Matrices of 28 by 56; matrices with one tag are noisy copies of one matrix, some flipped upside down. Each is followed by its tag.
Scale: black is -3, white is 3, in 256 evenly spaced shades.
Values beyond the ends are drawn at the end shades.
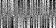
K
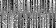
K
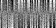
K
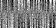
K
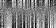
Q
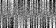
K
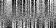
Q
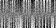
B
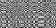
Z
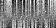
Q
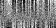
Q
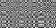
Z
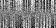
B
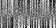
K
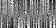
K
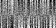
K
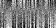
Q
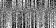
Q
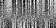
Q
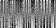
B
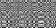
Z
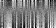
Q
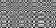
Z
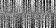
B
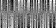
K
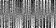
B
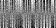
B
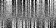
Q
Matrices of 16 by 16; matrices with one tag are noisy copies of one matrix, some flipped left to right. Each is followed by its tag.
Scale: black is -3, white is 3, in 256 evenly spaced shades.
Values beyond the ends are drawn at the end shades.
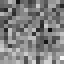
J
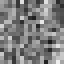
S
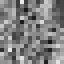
S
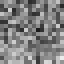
J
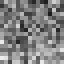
J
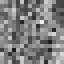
S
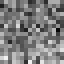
J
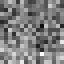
J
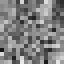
S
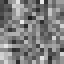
S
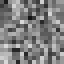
S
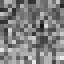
J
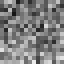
J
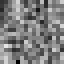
S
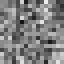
S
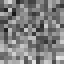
J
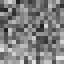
J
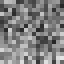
J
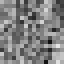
S
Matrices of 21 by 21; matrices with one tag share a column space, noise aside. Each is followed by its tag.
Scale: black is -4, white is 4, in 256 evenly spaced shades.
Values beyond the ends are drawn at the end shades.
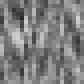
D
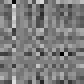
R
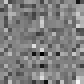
R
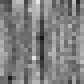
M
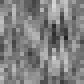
D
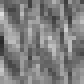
D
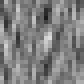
D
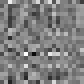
R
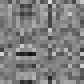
R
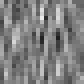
D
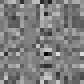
R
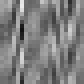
D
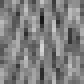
D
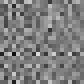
R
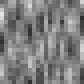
D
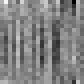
M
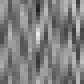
D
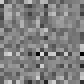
R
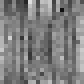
M
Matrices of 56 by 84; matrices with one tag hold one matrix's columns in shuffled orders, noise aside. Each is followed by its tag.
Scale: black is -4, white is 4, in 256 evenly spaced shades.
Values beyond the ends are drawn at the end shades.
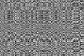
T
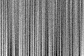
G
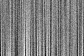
G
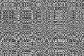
T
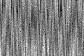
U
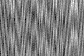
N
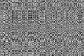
T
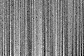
G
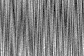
U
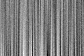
G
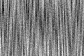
U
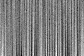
G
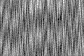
N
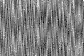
N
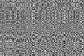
T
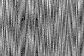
N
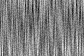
U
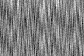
N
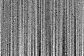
G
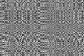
T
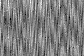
N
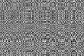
T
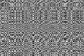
T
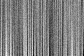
G
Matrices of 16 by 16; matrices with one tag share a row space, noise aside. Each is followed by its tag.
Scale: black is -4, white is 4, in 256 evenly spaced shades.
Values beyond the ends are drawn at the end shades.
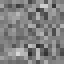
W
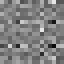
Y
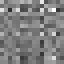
Y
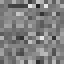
W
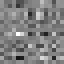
W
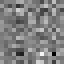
W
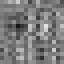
W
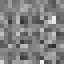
Y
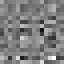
Y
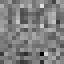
Y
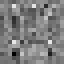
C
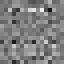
C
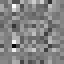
C
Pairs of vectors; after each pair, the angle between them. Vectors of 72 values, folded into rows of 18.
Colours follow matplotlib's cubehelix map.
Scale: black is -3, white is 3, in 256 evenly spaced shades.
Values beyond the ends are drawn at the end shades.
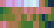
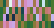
partly aligned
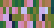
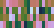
partly opposed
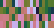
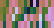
partly opposed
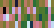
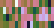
nearly opposite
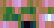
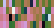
orthogonal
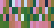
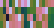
partly aligned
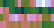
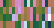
orthogonal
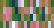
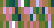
nearly parallel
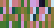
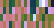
nearly opposite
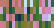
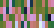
partly opposed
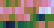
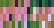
orthogonal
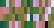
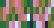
nearly parallel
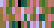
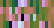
partly opposed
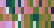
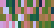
nearly parallel
